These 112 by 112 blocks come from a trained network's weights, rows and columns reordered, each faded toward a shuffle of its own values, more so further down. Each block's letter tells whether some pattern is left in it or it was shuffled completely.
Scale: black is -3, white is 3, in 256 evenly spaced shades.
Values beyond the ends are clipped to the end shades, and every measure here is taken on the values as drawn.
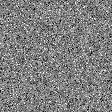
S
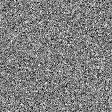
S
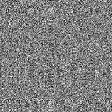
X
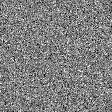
S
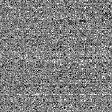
X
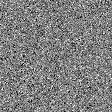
S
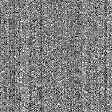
X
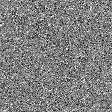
S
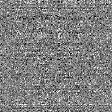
X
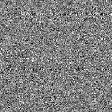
X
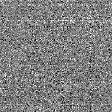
X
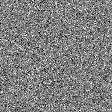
S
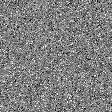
S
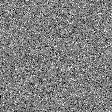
S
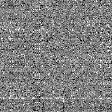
X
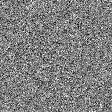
S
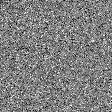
S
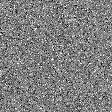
S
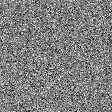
S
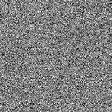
X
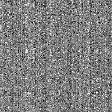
X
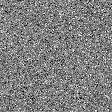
S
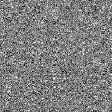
X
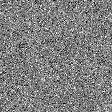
S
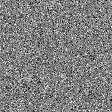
S
